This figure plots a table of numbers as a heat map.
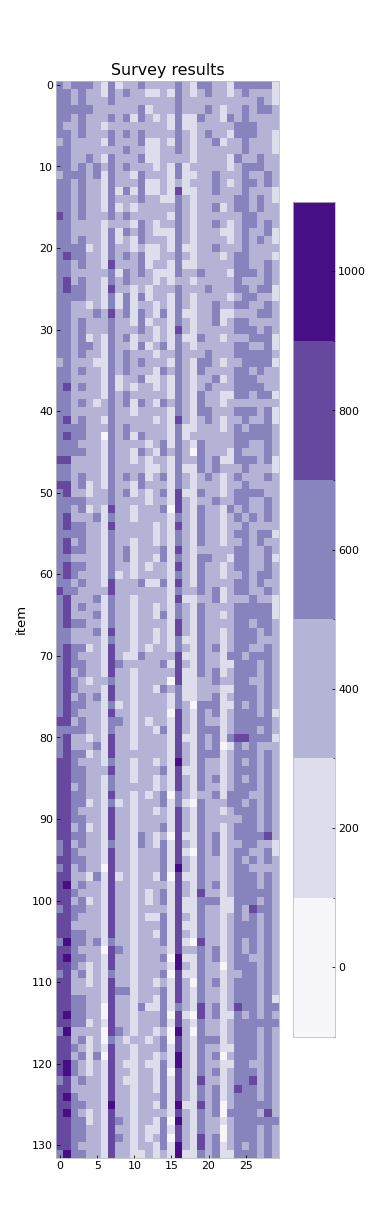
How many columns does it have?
30
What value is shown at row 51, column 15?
200
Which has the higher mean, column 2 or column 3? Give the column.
3
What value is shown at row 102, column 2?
600
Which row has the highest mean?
125
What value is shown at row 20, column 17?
200
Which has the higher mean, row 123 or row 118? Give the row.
123
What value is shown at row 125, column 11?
400
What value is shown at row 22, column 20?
400
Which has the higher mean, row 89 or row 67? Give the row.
89
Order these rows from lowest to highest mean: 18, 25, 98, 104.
18, 25, 104, 98
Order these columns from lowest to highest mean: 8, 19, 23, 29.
29, 23, 8, 19
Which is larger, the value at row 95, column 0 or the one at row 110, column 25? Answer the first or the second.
the first
